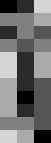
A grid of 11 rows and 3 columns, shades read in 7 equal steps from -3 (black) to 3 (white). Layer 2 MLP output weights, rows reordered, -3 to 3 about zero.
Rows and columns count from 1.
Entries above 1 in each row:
1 0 0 0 1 1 0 0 0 0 1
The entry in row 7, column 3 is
-1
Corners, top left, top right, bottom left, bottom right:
-3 2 2 -3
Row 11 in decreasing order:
2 1 -3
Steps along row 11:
down down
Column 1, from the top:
-3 0 -2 0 2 2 1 1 1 0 2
